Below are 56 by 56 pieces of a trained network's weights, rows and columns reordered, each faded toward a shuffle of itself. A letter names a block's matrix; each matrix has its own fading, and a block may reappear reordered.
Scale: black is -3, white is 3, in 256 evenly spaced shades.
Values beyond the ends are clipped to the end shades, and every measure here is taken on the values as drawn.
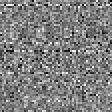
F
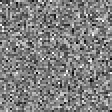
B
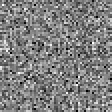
B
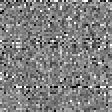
F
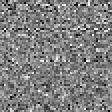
F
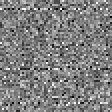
F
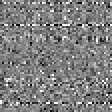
F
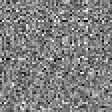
F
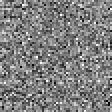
B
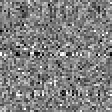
F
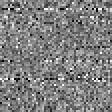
F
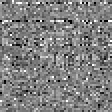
F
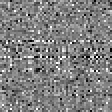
F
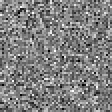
B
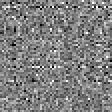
F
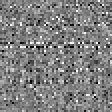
F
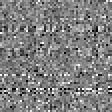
F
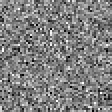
B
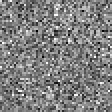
B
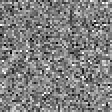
B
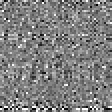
F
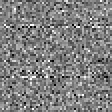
F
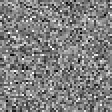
B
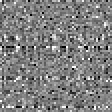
F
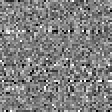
F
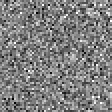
B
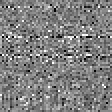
F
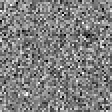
B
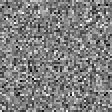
B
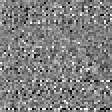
F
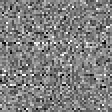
F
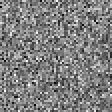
B
